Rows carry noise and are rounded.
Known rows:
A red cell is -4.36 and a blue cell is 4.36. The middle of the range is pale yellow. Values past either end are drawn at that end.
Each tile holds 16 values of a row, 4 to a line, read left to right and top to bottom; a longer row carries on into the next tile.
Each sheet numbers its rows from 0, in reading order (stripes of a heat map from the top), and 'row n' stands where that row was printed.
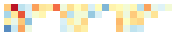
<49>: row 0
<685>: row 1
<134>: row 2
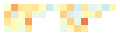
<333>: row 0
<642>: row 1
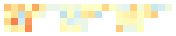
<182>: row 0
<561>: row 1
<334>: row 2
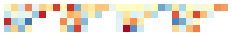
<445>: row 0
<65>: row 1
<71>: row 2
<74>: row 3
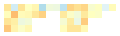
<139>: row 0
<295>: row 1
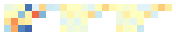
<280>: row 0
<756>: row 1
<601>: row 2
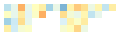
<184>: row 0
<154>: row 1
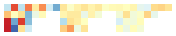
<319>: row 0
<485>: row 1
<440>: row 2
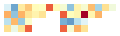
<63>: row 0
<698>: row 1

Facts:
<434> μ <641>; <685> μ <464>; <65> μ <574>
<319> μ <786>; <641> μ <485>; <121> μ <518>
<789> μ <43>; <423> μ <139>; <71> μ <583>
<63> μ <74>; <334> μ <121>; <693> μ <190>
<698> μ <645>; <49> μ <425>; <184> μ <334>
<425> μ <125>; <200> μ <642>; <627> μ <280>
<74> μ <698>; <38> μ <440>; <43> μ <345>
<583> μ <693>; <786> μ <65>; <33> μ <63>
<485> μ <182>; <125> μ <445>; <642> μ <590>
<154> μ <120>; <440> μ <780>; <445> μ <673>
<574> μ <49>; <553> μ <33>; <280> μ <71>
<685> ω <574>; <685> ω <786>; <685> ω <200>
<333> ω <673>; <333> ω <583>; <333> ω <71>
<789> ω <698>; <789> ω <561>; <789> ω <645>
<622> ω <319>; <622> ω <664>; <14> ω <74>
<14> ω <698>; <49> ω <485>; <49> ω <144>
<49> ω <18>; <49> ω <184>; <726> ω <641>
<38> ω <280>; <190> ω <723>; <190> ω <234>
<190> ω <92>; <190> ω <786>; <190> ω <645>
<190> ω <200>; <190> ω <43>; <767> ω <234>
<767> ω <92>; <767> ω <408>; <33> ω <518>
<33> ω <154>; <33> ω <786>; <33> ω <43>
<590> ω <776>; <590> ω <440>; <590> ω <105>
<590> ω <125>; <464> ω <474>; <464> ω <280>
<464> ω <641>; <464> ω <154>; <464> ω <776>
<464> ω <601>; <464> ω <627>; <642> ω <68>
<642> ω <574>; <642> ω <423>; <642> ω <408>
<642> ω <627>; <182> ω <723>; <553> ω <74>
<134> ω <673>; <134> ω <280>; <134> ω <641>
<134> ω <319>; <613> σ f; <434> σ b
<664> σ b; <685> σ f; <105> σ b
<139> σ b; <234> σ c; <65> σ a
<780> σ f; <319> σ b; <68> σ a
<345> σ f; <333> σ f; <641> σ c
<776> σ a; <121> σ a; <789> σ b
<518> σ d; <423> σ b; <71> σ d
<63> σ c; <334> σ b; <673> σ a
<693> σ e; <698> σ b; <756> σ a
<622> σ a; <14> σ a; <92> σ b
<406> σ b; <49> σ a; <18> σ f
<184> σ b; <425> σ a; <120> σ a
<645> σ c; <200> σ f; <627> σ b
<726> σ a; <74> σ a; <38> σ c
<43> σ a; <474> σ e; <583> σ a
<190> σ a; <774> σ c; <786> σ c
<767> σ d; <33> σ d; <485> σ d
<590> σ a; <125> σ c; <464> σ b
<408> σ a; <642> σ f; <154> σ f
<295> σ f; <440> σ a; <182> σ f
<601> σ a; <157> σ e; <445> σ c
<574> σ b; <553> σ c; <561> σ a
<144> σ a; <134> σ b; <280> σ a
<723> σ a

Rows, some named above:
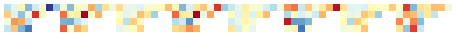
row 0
<627>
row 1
<698>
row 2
<14>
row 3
<645>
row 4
<423>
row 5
<673>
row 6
<14>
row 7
<65>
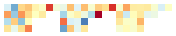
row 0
<63>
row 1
<125>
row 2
<333>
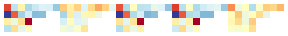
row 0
<190>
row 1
<723>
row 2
<190>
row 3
<190>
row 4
<590>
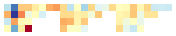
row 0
<553>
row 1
<464>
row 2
<664>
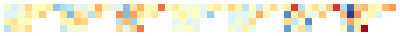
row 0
<234>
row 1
<38>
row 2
<63>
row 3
<43>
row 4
<408>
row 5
<425>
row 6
<553>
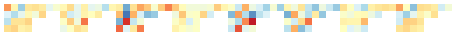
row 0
<767>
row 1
<642>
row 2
<33>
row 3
<120>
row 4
<693>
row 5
<583>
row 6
<726>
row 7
<767>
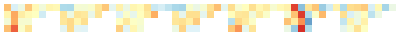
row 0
<518>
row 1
<641>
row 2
<92>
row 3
<641>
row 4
<485>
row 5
<574>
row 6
<200>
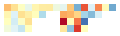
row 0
<622>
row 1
<786>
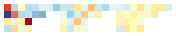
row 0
<190>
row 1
<789>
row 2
<774>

